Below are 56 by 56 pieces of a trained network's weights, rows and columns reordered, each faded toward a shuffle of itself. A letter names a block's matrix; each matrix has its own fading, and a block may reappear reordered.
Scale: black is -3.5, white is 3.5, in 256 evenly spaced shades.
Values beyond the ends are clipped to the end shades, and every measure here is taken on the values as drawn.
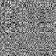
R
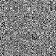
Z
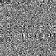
Z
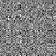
R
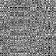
R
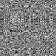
R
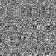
Z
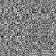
R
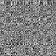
R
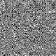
Z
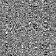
Z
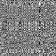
R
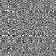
R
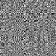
R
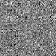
Z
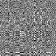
R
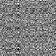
R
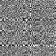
R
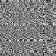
R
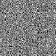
Z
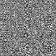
Z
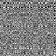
R
